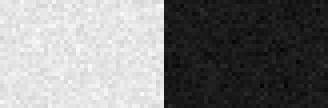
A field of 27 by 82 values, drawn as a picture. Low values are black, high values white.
The table splits into one row of 2 panels. Panel 1,1: very high, fine-grained, faint in contrast. Panel 1,2: very low, fine-grained, faint in contrast.
